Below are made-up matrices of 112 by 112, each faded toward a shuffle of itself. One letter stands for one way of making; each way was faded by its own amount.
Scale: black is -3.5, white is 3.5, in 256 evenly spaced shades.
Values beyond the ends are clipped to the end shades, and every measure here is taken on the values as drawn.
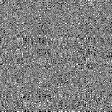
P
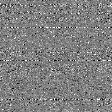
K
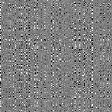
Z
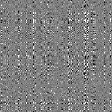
Z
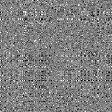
P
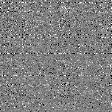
K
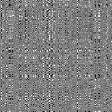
Z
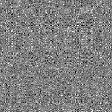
P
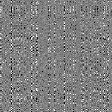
Z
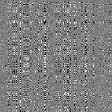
Z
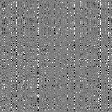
Z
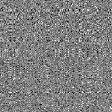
P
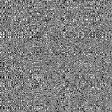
P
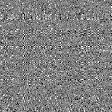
P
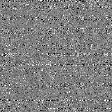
K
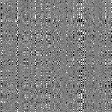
Z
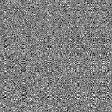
P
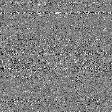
K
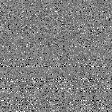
K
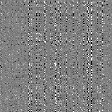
Z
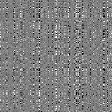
Z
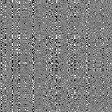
Z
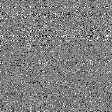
K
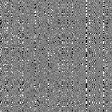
Z
